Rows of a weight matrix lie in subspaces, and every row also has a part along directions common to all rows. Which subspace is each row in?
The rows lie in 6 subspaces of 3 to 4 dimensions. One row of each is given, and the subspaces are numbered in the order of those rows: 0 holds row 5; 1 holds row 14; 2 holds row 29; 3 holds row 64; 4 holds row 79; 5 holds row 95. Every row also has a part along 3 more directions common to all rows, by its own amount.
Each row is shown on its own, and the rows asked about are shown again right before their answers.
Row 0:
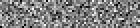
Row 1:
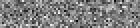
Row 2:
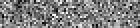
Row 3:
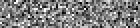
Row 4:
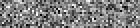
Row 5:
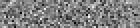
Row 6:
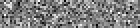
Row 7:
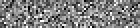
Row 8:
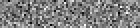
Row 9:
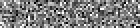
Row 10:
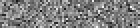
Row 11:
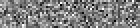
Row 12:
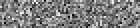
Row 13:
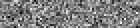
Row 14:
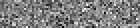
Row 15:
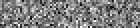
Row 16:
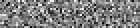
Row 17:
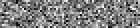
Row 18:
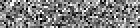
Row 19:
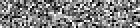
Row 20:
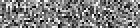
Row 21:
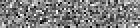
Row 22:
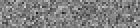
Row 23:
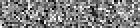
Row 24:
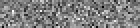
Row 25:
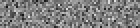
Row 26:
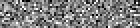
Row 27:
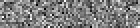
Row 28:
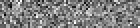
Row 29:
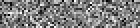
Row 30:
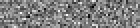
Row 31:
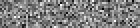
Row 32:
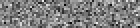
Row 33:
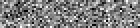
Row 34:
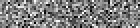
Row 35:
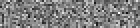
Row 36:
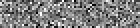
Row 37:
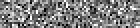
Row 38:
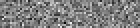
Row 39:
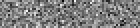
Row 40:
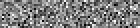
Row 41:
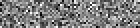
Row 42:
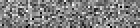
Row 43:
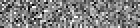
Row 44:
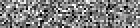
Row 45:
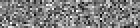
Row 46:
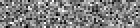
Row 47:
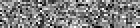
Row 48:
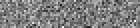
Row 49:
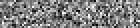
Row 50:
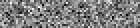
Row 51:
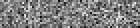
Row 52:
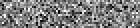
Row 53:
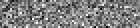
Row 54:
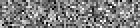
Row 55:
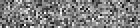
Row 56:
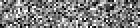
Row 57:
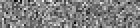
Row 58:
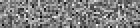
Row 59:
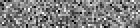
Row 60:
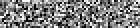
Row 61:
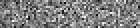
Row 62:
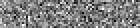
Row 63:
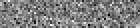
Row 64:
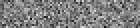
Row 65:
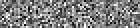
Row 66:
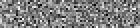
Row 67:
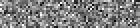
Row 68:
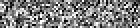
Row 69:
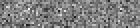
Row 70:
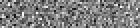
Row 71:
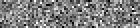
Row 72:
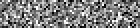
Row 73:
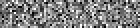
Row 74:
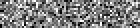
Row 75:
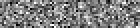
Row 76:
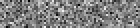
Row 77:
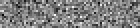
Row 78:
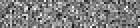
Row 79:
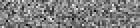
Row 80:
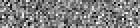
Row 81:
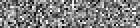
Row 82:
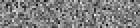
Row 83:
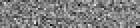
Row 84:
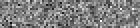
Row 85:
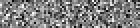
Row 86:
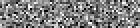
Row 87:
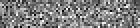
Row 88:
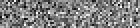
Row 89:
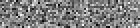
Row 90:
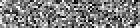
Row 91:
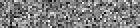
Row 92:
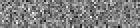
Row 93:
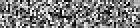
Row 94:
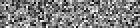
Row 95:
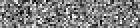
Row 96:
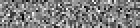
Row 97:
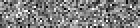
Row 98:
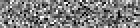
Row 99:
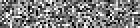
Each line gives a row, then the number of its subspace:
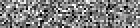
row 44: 3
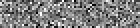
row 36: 2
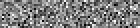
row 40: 1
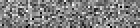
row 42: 0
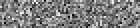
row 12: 5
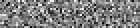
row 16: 4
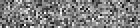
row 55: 3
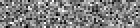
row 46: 5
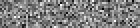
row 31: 2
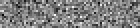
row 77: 5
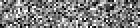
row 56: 3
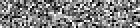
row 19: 5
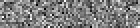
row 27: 5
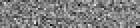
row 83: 3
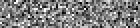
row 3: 0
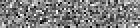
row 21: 0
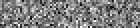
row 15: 3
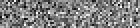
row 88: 0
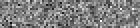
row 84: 1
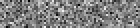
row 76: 5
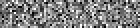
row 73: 4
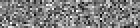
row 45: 1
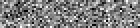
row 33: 3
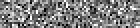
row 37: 1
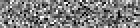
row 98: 0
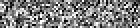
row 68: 2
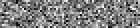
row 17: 4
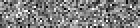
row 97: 3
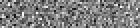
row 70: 0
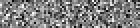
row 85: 4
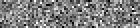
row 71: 1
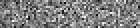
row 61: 2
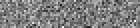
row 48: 2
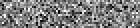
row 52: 3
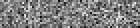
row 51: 0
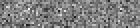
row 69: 3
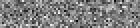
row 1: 3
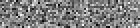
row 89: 0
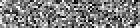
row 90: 2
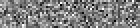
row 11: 2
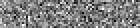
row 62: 2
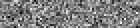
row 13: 5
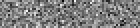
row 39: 2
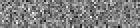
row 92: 4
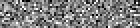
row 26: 4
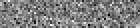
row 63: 3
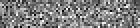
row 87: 2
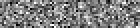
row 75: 1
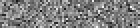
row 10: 4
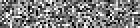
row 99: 1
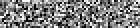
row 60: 4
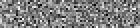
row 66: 2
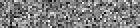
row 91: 1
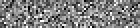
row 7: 1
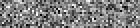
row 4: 3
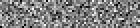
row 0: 1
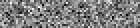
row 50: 1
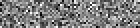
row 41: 2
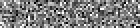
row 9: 2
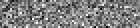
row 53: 0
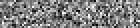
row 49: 0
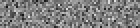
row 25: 4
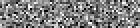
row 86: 1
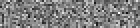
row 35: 5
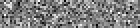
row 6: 5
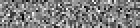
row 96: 4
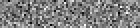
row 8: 0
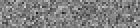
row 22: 0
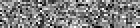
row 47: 3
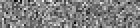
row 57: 5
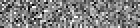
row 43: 4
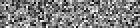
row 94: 5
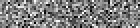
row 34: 4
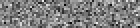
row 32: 5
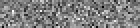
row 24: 4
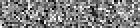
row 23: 1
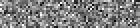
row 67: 2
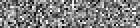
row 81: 2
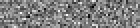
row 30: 0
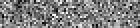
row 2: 5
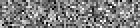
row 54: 1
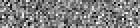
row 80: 0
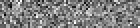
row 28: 5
